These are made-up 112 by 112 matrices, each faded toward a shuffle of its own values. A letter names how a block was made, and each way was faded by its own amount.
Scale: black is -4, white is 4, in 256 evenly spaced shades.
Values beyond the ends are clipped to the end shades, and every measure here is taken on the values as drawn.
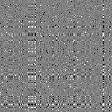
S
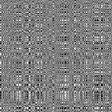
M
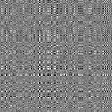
M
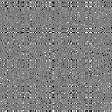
S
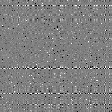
S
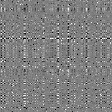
S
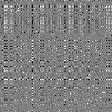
S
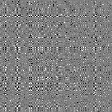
S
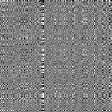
M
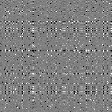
S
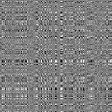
M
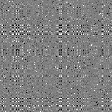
S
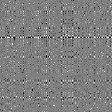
S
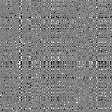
S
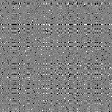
S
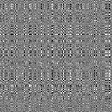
M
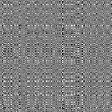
M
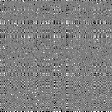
S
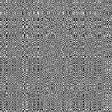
M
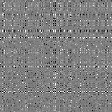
S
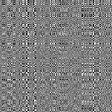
M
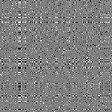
S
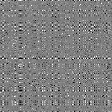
S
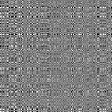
M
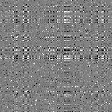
S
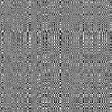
M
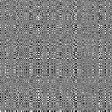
M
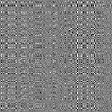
M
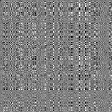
M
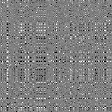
S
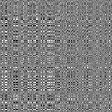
M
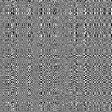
M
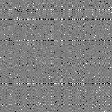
S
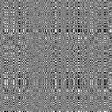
M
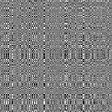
M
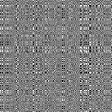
M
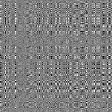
M
